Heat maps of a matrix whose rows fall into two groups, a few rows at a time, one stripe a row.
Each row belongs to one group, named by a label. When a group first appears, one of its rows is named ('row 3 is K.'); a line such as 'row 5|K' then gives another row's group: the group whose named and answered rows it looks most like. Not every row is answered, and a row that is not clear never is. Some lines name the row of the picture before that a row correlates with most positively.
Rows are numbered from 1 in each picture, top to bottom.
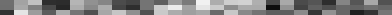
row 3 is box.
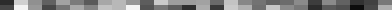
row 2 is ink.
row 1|box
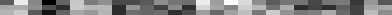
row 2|ink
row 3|ink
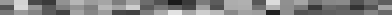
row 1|ink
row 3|box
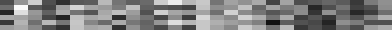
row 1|box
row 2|ink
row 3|box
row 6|ink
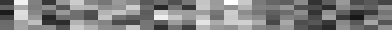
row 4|box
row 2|ink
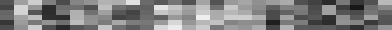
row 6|box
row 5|box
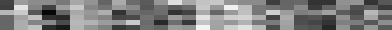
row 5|ink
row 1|box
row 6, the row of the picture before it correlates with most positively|4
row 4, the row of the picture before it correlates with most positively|4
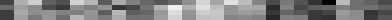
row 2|box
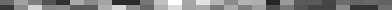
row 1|box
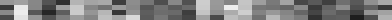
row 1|ink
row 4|ink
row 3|ink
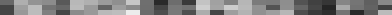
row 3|ink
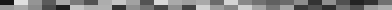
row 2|ink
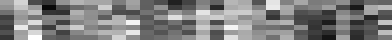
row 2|ink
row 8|box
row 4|box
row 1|ink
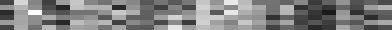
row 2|ink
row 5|ink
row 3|box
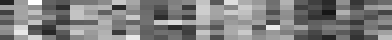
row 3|box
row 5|box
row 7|ink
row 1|box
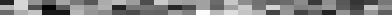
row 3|box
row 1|box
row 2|ink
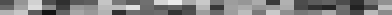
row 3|ink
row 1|box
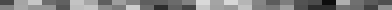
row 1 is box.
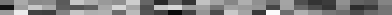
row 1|ink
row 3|ink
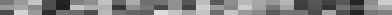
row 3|box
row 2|ink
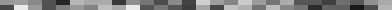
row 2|ink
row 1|ink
